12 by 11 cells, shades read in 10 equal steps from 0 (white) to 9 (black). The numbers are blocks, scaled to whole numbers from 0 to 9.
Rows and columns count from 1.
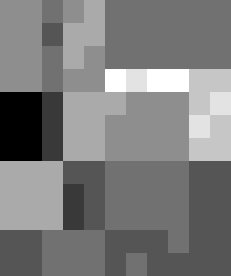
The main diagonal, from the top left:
4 4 5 4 3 4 4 5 5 6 6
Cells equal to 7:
5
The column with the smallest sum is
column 5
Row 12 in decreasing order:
6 6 6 6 6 6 6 5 5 5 5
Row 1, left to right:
4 4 5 4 3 5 5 5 5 5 5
